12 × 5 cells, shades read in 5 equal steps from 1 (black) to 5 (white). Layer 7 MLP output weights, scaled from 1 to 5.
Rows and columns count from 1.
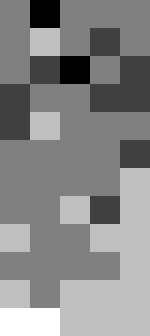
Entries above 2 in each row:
4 4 2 2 4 4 5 4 5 5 5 5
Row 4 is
2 3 3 2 2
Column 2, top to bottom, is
1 4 2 3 4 3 3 3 3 3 3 5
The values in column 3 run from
1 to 4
